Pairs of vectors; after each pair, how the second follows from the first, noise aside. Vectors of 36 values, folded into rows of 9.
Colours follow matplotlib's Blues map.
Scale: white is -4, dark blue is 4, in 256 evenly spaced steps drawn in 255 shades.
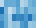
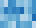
reversed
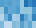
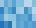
reversed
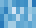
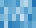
reversed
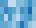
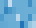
partly zeroed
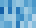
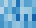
reversed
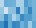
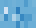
partly zeroed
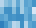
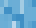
partly zeroed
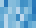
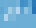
partly zeroed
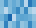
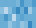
partly zeroed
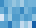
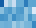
reversed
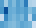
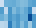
reversed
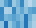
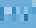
partly zeroed
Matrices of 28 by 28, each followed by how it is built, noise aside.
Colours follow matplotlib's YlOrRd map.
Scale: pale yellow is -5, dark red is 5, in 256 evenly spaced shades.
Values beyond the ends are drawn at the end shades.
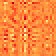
low rank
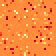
sparse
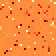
sparse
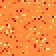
sparse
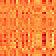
low rank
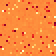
sparse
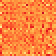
low rank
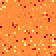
sparse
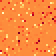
sparse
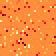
sparse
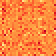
low rank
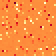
sparse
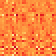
low rank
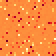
sparse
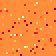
sparse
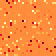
sparse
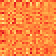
low rank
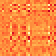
low rank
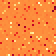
sparse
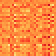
low rank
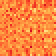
low rank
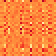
low rank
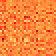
low rank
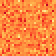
low rank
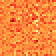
low rank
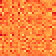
low rank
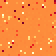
sparse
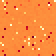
sparse
